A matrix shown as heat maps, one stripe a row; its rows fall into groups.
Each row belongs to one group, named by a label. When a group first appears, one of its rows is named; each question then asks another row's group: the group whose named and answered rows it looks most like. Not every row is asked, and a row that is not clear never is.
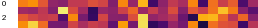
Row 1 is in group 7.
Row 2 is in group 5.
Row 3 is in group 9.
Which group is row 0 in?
9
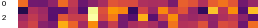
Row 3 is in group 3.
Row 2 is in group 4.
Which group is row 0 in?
7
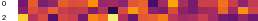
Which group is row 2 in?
4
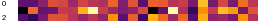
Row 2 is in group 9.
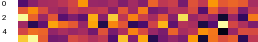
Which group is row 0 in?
7
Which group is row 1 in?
9
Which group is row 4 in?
5
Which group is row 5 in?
9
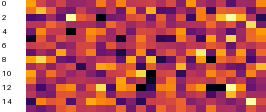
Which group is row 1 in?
9
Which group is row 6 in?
5
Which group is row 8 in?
9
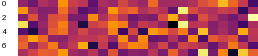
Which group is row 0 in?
7
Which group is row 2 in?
3
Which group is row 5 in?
9
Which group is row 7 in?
3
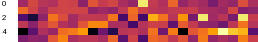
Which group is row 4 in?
7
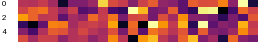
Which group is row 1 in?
5
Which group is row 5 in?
4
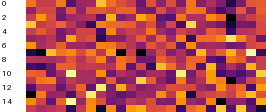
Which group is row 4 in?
5
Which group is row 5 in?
7
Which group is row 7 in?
7
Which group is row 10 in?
3
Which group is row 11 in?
5
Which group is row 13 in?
7
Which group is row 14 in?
3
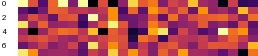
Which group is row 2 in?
3
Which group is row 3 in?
4
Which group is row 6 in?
3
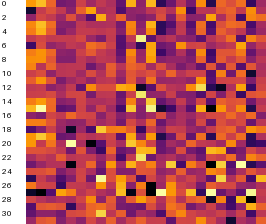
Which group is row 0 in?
9
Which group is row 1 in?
7
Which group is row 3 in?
9
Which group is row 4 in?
9
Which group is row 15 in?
9
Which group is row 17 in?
9
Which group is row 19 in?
9
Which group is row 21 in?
5
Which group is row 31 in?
5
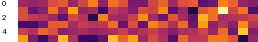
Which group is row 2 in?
5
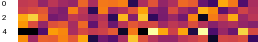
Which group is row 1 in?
5
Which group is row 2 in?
9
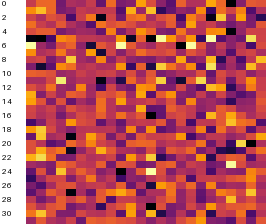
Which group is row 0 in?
5
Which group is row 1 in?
9
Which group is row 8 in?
3
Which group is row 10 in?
9
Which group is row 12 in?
5
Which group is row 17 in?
7
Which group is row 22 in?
9
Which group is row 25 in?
7
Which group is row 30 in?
9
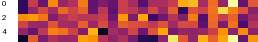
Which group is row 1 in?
7
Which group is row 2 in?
9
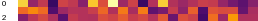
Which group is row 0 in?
4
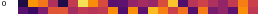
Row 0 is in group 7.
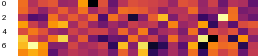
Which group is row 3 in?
3
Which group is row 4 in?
9
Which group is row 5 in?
3
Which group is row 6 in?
9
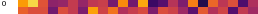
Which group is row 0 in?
9
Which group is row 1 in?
4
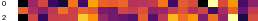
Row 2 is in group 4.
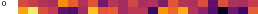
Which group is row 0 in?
3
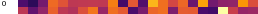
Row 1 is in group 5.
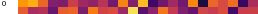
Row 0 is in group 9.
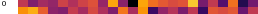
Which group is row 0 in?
4
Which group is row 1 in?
9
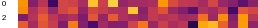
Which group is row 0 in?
4
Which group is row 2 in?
3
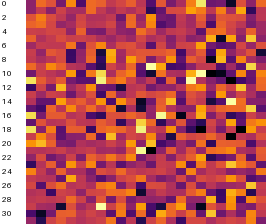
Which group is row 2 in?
9
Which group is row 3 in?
9
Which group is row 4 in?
5
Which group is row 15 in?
7
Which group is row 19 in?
5
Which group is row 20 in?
9
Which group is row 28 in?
3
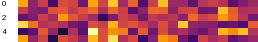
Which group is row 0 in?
4
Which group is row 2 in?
7
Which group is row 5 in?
4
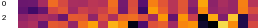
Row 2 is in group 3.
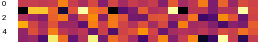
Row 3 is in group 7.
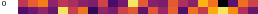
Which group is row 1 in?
7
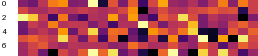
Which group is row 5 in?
3
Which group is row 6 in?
5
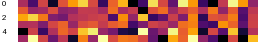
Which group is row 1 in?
4
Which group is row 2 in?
9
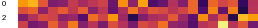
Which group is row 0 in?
9
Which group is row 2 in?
3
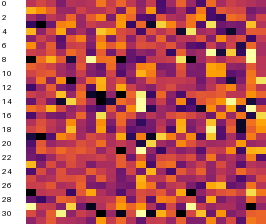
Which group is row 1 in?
9
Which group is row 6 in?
4
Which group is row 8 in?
7
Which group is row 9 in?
5
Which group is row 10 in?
5
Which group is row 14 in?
7
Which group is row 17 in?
3
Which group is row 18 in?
3
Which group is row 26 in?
5
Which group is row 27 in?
7
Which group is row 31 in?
3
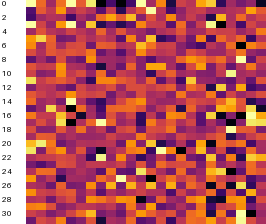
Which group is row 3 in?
3
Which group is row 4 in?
3
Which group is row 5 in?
9
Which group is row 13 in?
3
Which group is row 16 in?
3
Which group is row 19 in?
5
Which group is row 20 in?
9
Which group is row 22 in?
3
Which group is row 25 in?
4
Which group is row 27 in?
3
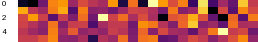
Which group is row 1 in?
3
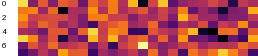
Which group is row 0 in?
4
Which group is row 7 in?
7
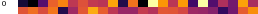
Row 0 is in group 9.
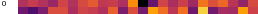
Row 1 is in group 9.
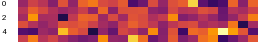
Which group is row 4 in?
7
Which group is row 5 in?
5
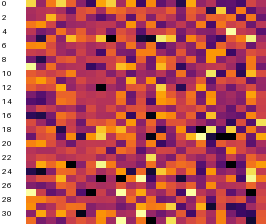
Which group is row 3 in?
9
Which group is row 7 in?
5
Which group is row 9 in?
4
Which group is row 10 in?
3
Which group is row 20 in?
9
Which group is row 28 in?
9
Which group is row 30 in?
5
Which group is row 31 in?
4
